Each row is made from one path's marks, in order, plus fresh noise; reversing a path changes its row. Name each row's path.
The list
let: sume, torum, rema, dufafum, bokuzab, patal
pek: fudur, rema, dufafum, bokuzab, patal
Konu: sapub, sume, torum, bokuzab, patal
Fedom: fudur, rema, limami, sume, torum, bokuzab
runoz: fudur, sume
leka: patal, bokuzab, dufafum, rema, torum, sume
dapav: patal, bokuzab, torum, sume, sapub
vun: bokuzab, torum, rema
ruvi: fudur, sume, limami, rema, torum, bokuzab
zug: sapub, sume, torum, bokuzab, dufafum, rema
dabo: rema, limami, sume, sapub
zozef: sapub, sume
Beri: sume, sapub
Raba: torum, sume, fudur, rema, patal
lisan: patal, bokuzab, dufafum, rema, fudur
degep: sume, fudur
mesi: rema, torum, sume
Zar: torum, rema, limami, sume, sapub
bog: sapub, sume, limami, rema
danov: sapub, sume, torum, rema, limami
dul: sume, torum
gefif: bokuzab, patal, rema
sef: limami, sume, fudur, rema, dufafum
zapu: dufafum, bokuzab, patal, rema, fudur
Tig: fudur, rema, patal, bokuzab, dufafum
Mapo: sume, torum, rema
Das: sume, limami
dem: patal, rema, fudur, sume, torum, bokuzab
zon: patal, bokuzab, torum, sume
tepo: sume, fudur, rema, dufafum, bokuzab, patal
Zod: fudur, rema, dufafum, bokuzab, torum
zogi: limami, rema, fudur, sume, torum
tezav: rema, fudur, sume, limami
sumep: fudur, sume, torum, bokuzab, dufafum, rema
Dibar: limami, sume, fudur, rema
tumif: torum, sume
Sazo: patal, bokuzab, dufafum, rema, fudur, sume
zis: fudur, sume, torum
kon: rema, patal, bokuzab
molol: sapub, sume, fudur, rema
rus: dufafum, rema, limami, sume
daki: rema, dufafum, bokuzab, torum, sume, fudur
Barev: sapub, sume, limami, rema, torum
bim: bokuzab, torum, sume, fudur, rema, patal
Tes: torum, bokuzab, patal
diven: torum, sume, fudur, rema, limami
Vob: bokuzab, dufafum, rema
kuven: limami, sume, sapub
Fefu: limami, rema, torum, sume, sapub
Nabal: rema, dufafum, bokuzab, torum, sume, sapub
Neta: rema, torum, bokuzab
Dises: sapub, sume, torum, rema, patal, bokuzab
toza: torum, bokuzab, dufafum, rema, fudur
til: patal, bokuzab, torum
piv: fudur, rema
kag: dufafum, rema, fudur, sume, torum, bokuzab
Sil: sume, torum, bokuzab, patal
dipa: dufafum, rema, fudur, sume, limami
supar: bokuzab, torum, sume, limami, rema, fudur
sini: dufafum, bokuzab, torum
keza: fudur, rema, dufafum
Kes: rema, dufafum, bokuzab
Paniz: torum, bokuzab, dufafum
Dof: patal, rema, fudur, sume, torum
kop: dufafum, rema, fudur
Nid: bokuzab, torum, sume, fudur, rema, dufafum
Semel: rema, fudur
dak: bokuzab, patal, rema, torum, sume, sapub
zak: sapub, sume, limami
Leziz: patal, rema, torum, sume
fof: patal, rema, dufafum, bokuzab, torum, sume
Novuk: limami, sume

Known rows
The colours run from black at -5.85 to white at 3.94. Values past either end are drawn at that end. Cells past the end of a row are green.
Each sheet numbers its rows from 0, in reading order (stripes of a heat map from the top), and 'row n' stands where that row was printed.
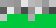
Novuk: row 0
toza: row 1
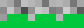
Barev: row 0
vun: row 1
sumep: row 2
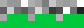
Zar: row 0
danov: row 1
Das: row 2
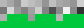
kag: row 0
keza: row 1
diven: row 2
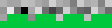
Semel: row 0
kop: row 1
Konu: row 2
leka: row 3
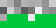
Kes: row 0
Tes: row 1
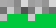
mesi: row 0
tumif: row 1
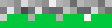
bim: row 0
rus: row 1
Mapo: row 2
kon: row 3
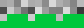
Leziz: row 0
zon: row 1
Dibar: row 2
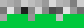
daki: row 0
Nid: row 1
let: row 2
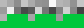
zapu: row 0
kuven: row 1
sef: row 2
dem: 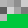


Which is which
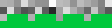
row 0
Sazo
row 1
dabo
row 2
sini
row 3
dak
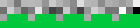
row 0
Vob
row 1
lisan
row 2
Nabal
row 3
Zod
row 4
tezav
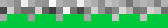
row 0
dapav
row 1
zak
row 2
dipa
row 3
Tig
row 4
ruvi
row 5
Neta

